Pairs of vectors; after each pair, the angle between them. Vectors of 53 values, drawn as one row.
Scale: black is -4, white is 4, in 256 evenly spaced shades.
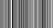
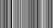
nearly opposite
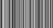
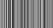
orthogonal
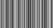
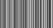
nearly opposite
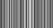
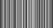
partly aligned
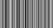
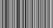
nearly parallel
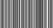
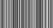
nearly parallel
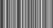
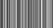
nearly parallel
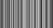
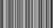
partly aligned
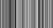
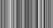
nearly opposite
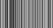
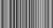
orthogonal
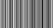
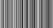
partly aligned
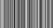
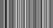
orthogonal
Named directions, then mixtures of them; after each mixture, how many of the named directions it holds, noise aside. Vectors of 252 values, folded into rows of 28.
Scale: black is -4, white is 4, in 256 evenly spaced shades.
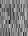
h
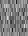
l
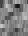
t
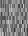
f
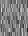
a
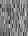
one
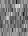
two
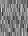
one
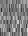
two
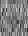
two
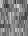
three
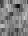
one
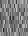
three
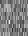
three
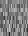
three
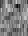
two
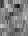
one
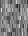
two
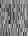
one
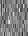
three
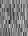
one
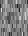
three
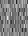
one
